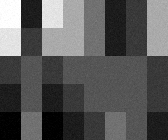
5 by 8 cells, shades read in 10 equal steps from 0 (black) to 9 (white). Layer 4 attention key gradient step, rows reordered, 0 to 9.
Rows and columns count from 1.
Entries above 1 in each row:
6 7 8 6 4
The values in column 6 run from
1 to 4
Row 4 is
1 3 1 2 3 3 3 2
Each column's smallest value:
0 1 0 1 2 1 2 1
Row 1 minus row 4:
8 -2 7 4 1 -2 -1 4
